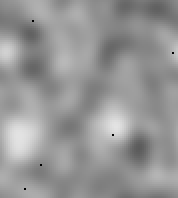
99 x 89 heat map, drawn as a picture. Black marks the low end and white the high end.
The halves do not mirror each other. Five lone cells stand out, each far lower than its neighbours. The bottom left is the ninth with the highest average. On average the colour sits 60% of the way up the scale. No row or column stands out.
